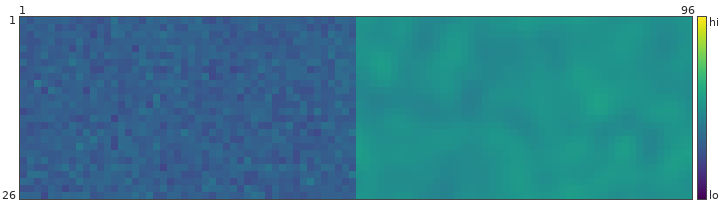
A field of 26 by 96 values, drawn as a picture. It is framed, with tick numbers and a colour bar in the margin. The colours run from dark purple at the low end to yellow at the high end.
The table splits into one row of 2 panels. Panel 1,1: low, fine-grained, faint in contrast. Panel 1,2: middling, blotchy, faint in contrast.
